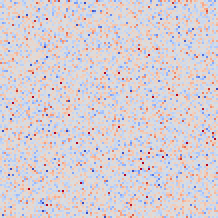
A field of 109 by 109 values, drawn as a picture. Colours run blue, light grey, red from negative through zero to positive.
Odd rows or columns: none. Histogram: heavy tails on both sides. Average level on the scale: 50%. Stripes: none. Grain: fine. Slope: none.
